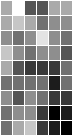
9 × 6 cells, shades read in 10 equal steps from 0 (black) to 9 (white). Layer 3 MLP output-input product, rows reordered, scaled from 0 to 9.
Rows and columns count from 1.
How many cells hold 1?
3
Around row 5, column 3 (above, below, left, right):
4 4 3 2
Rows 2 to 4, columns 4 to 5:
4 5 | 8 5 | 5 5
